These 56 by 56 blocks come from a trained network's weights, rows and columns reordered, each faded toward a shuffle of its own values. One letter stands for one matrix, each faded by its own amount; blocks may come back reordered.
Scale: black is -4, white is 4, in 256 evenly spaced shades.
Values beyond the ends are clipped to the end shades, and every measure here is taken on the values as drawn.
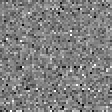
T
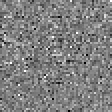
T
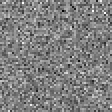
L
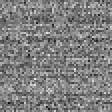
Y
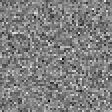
L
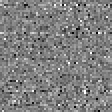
T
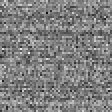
Y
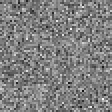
L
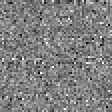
T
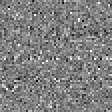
T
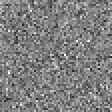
L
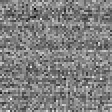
Y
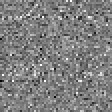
T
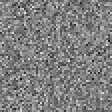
L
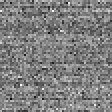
Y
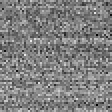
Y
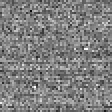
Y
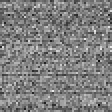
Y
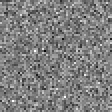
L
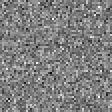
L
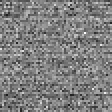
Y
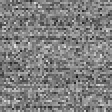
Y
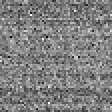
Y
